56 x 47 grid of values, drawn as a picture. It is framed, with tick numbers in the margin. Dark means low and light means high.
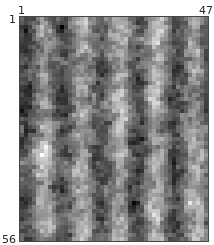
Stripes running up and down repeat 5 times from left to right. The grain runs up and down. No single row or column stands out from its neighbours. No overall slope runs across the table. Overall the values sit about 50% of the way up the scale.
